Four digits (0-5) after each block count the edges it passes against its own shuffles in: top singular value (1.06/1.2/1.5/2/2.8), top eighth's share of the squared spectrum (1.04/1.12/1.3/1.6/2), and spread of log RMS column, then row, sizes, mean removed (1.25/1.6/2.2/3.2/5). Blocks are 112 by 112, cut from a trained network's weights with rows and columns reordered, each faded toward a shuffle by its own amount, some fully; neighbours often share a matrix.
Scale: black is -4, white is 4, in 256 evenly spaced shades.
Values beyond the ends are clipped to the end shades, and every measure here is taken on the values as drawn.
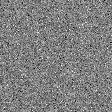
0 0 0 0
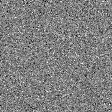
0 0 0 0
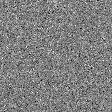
0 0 0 0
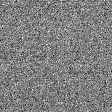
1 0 0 0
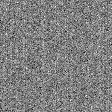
2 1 0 0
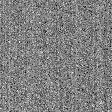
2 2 0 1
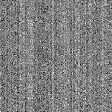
4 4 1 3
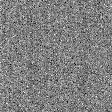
1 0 0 0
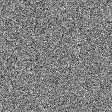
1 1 0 0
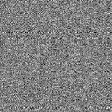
4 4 1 3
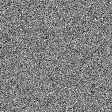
1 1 0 0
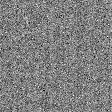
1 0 0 0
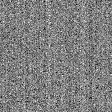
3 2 0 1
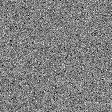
0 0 0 0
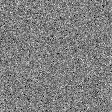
0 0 0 0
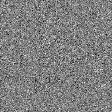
2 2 2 1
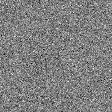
1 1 0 1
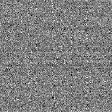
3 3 3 1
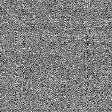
2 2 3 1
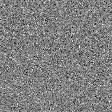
0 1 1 0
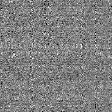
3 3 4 1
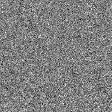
2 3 1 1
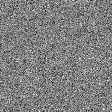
2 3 1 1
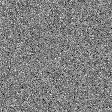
1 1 0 0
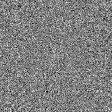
3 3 1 2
